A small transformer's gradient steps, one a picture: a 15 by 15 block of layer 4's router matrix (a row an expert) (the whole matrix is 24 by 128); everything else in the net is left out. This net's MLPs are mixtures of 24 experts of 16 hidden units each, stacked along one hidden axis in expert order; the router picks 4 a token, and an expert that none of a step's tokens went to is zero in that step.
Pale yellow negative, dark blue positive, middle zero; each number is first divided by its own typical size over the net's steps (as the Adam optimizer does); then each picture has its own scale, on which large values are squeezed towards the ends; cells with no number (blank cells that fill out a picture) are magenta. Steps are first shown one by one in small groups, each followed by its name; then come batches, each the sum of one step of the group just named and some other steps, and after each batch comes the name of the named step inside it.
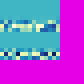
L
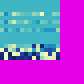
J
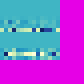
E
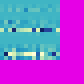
E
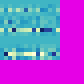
E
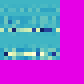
E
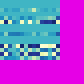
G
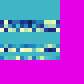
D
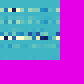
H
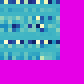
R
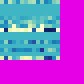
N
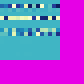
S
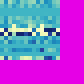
N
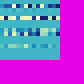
S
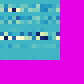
H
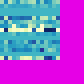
N
